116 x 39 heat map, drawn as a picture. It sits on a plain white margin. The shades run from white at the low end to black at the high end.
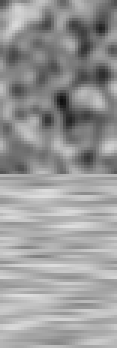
The table splits into 2 rows of 1 panel. Panel 1,1: middling, blotchy, strong in contrast. Panel 2,1: low, streaked across.
